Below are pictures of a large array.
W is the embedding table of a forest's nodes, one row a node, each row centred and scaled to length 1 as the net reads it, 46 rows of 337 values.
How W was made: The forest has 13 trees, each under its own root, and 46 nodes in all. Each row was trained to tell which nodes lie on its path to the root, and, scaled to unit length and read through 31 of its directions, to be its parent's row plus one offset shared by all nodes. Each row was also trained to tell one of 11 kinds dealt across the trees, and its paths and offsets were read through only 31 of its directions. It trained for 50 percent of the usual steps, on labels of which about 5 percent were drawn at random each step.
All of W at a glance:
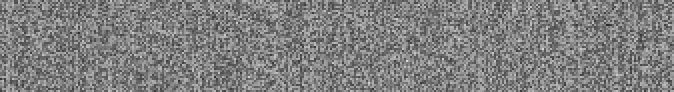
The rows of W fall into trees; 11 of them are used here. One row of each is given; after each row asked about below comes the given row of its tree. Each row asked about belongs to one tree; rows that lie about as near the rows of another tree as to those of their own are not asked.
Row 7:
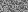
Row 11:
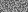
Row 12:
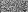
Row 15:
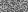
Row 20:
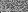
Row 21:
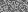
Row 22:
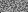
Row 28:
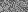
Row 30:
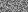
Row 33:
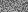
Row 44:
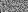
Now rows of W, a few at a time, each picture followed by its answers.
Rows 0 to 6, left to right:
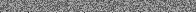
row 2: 33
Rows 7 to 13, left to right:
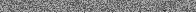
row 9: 20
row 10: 12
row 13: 21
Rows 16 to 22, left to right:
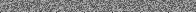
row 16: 20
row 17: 7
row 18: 44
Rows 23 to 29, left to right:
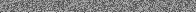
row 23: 20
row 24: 22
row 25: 21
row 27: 33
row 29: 28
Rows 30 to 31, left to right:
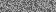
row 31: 21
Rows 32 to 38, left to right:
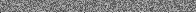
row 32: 44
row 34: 28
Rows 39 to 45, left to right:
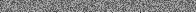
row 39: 30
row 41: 11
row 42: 33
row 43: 22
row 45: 30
